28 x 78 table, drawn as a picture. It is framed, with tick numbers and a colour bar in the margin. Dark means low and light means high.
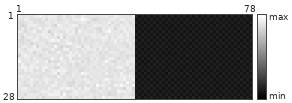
The table splits into one row of 2 panels. Panel 1,1: very high, fine-grained, faint in contrast. Panel 1,2: very low, checkered, faint in contrast.
